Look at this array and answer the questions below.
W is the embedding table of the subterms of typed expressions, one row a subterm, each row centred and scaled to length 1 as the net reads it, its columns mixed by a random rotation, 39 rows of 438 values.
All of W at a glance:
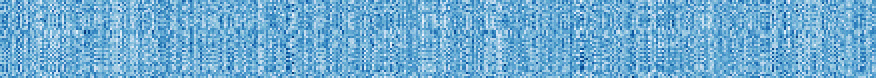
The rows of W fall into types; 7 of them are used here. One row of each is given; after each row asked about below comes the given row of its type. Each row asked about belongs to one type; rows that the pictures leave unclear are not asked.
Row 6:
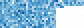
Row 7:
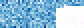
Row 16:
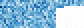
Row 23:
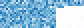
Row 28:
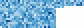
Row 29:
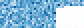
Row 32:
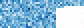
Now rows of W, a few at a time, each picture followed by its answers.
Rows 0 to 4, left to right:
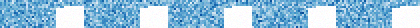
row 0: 6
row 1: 6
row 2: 23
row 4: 16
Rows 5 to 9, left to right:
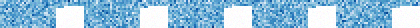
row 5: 23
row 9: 28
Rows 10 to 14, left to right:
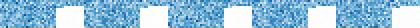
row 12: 29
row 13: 6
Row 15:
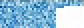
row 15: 16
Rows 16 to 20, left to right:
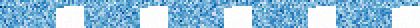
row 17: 28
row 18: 23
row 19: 6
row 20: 28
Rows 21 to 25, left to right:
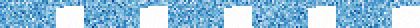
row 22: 16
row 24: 28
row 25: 6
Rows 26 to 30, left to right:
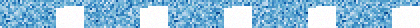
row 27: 23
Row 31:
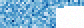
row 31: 23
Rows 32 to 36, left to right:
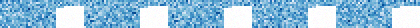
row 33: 28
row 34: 28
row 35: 7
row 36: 23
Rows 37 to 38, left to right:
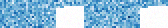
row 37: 6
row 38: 32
